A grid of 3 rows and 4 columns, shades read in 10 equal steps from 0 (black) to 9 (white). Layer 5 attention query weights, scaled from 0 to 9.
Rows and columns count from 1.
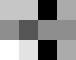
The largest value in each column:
9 8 5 6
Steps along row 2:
down up same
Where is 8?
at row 3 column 2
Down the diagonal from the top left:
7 3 0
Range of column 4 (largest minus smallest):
1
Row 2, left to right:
5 3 5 5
